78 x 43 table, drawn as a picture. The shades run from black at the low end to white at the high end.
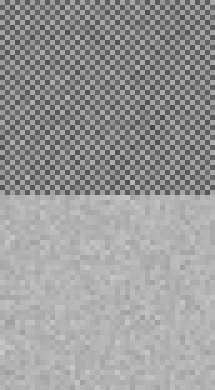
The table splits into 2 rows of 1 panel. Panel 1,1: middling, checkered, strong in contrast. Panel 2,1: high, fine-grained, faint in contrast.
